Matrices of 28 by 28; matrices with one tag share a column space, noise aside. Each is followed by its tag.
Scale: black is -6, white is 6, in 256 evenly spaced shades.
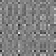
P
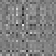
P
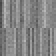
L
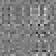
P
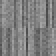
L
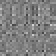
P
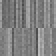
L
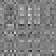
P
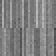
L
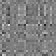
P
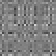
P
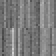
L
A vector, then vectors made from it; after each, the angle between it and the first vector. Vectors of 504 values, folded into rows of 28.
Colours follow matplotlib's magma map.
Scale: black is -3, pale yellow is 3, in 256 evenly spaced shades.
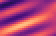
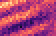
nearly opposite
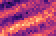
nearly parallel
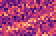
partly aligned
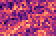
partly aligned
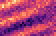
nearly opposite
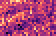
partly opposed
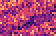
partly opposed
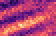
nearly parallel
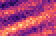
nearly parallel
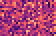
orthogonal
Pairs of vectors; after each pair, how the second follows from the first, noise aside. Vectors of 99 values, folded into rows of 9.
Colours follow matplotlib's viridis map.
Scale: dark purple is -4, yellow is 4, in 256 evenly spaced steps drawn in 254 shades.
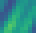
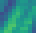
copied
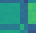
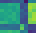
scaled up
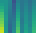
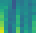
copied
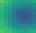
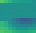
partly zeroed
